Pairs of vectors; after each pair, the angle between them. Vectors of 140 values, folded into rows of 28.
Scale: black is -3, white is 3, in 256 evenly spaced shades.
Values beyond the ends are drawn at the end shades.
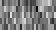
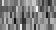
nearly opposite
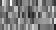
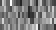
nearly parallel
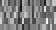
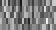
nearly parallel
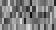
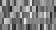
nearly opposite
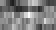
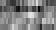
nearly parallel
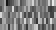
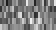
partly aligned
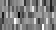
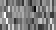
partly opposed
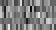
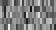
nearly parallel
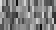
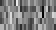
partly opposed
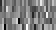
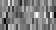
orthogonal
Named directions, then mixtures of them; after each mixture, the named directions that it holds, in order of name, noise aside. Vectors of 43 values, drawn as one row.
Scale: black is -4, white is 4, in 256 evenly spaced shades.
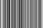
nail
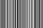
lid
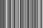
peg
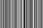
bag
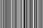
bag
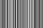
lid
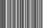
bag, lid, peg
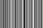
bag, lid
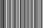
bag, lid, peg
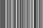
lid, peg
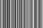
bag, lid, nail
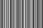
bag, nail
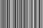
bag, lid, nail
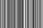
bag, nail, peg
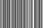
bag, lid, nail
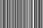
bag, lid, nail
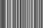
lid, peg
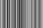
lid, nail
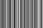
bag, peg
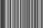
lid, nail, peg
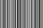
lid, nail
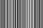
lid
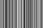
bag, lid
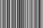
lid, nail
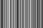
bag, lid, nail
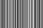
lid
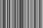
lid, nail, peg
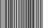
lid
